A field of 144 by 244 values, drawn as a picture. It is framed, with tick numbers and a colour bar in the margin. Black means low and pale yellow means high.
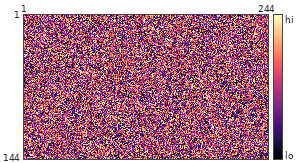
Grain: fine. Seam: none. Histogram: flat. Average level on the scale: 50%.
